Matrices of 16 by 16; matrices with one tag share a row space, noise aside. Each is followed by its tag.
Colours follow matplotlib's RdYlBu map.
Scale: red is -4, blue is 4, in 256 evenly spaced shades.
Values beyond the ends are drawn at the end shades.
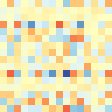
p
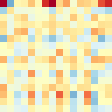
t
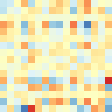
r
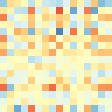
t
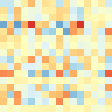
p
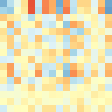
p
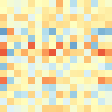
t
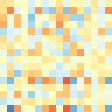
p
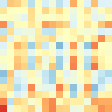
t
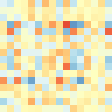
p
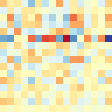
p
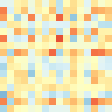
t
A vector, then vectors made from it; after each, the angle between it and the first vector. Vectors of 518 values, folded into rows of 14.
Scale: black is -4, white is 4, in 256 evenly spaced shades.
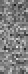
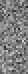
partly aligned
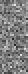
partly opposed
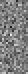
orthogonal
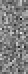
orthogonal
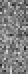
partly aligned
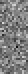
partly opposed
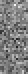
nearly opposite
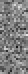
nearly opposite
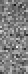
nearly parallel
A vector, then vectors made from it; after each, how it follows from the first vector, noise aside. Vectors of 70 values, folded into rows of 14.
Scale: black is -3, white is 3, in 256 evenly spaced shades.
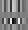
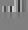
partly zeroed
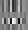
negated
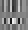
negated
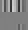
partly zeroed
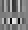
negated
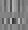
shrunk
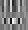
negated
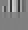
partly zeroed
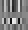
negated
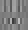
shrunk
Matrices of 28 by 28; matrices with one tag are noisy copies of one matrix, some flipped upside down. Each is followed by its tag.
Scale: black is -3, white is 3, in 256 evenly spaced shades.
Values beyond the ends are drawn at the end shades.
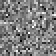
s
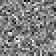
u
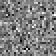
s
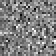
s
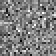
s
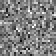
s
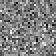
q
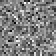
u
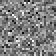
u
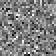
u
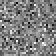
q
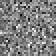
s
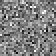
q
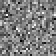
s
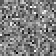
q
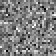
s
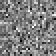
s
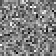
q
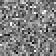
q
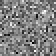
q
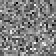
q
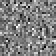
s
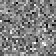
q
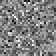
u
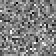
q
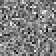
q
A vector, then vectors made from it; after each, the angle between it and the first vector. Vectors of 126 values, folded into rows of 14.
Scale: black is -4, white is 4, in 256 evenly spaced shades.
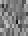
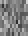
nearly parallel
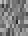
nearly parallel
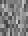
nearly opposite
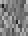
nearly parallel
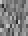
nearly parallel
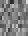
partly aligned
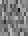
orthogonal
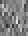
nearly opposite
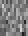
partly opposed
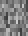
partly opposed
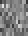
nearly opposite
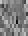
nearly parallel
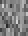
nearly opposite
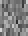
nearly parallel
